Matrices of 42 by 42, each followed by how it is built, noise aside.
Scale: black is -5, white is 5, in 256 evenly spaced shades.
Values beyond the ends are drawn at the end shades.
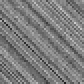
Toeplitz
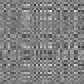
low rank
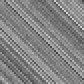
Toeplitz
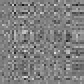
low rank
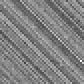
Toeplitz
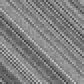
Toeplitz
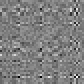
low rank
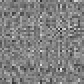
low rank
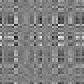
low rank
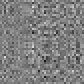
low rank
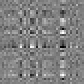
low rank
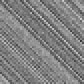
Toeplitz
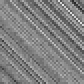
Toeplitz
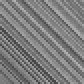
Toeplitz
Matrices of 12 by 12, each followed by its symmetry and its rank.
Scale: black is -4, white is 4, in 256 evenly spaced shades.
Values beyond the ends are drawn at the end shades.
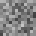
neither, full rank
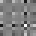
symmetric, rank one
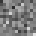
neither, full rank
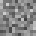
neither, full rank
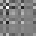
symmetric, rank one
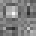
symmetric, rank two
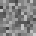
neither, full rank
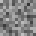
neither, full rank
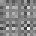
symmetric, rank two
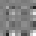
symmetric, rank one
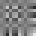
symmetric, rank one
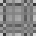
symmetric, rank one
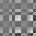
symmetric, rank one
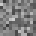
neither, full rank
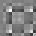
symmetric, rank two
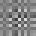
symmetric, rank one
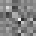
symmetric, rank two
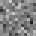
neither, full rank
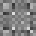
symmetric, rank two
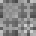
symmetric, rank two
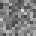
neither, full rank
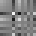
symmetric, rank one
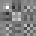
symmetric, rank two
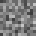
neither, full rank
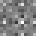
symmetric, rank two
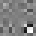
symmetric, rank two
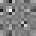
symmetric, rank two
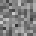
neither, full rank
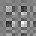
symmetric, rank one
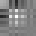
symmetric, rank one
